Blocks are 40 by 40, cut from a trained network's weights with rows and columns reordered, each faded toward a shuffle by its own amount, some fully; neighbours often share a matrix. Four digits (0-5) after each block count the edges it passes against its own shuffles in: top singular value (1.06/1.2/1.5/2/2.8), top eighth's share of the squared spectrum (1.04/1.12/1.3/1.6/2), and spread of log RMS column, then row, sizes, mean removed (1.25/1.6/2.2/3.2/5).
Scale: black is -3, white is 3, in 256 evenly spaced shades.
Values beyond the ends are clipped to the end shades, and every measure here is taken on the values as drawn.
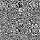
3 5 2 2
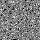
1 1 0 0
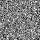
1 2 0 0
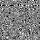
2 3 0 2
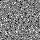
0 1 0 0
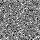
0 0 0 0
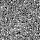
0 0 0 0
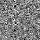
2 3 1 1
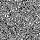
0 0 0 0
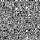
2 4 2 2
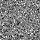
1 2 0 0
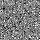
0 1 0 0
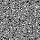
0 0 0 0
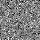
1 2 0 0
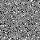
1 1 0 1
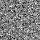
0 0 0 0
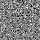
0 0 0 0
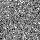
0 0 0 0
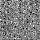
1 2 0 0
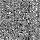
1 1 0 0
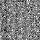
1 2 0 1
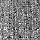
3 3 0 2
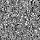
2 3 1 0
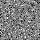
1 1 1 0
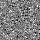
1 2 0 0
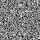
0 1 0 1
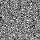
0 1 0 0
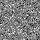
0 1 0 0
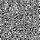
2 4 2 1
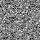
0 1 0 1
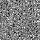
2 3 1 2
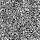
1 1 0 1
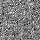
0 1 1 0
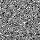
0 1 0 0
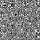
2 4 2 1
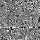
2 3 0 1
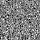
2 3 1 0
